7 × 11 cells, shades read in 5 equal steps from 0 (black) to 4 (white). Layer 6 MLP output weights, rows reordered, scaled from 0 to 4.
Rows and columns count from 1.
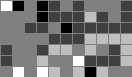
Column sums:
14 14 13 11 13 11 13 13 13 12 14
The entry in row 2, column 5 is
1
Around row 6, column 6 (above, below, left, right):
3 2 2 4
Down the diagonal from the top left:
4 2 1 2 3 2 3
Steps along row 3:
same down same up down up same same same same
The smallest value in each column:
1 0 1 0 1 0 1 0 1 1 1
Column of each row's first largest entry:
1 8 1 8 5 7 2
